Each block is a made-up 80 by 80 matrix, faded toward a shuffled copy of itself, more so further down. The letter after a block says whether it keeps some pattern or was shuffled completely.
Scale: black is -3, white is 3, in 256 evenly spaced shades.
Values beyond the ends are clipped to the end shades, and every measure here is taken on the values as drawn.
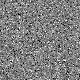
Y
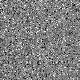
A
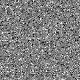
A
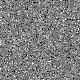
Y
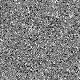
A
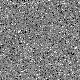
Y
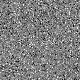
A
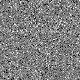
A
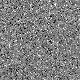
Y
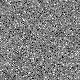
Y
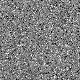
Y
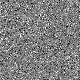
Y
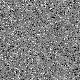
Y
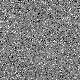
Y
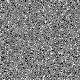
A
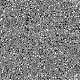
A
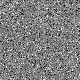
Y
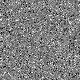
A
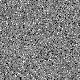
A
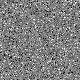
Y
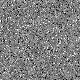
Y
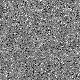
Y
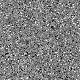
A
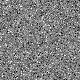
Y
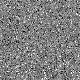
A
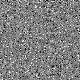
A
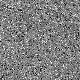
Y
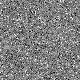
Y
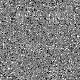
A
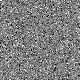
Y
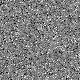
Y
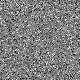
Y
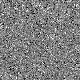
A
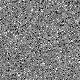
A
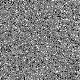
A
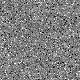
A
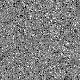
A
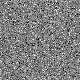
Y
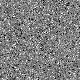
Y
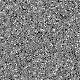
A
